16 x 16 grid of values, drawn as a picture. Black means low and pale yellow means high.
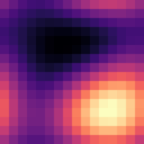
Lone odd cells: none. Ninth with the highest average: bottom right. Stripes: none. Calmest part: top left. Average level on the scale: 40%.
